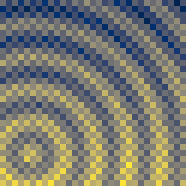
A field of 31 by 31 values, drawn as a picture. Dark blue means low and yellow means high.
The histogram is bell-shaped. Values rise toward the bottom. No row or column stands out. Concentric rings centre on the bottom left.
